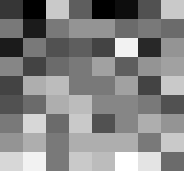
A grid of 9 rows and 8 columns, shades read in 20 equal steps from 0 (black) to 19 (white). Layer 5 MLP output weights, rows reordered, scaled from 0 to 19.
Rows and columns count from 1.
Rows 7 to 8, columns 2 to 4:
16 8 15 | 13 9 13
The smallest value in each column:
2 0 6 7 0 1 3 6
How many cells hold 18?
2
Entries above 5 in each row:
4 7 5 7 6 8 8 8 8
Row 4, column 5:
12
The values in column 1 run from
2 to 16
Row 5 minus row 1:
1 13 -1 2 9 11 -1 0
